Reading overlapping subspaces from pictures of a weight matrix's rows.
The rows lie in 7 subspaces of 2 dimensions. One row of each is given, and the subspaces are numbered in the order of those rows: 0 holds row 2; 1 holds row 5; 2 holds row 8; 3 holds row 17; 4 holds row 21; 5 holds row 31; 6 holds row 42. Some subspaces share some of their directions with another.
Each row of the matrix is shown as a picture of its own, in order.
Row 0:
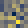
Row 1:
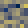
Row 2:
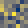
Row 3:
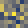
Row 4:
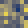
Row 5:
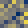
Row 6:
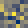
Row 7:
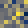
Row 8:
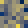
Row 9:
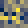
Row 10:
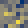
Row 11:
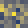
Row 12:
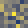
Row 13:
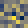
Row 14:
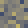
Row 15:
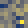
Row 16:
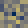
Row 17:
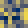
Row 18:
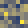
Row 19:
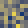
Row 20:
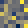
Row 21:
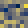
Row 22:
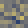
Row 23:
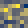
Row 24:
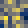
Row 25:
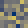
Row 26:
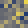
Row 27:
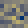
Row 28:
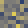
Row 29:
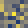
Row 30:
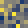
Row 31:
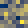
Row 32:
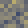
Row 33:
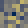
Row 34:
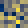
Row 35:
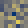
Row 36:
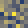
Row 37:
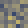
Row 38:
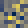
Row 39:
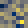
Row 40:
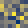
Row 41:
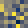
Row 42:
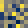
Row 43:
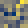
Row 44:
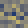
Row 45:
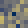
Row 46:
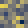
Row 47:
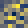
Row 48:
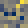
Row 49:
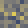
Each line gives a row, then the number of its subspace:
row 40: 1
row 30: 0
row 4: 2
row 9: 3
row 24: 3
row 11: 4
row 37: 3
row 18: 5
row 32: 1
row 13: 0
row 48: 6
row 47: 4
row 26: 1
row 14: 2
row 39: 5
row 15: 5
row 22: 0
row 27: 0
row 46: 5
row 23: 4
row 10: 6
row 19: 3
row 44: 0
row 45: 0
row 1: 4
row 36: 1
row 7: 1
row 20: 2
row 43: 6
